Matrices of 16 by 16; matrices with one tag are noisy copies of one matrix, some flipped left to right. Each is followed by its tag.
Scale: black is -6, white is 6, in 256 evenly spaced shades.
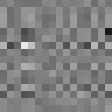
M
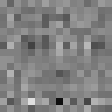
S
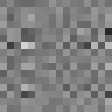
M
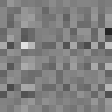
M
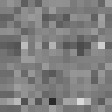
S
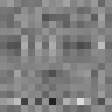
S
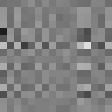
M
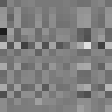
M
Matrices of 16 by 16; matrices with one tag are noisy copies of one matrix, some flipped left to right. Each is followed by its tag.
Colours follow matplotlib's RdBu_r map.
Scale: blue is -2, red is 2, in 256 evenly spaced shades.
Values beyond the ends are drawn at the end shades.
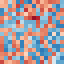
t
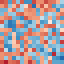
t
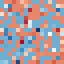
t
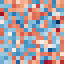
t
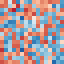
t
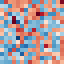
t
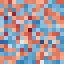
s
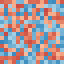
s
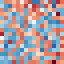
t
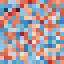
s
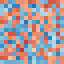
s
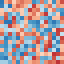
t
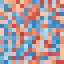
t
